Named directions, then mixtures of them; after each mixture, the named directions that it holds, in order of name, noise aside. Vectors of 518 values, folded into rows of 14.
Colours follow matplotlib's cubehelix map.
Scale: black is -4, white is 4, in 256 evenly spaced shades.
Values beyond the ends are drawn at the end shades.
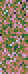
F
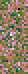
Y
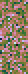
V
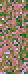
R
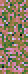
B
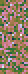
B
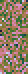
F, R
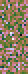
B, Y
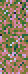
F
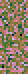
B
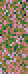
F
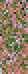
F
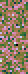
R, V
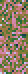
F, R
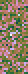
R, Y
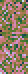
F, R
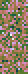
Y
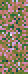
Y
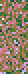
R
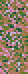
F, Y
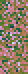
F, Y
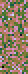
B, V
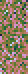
F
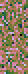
B, R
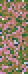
B, R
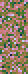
B, V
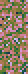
R, V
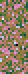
R, V
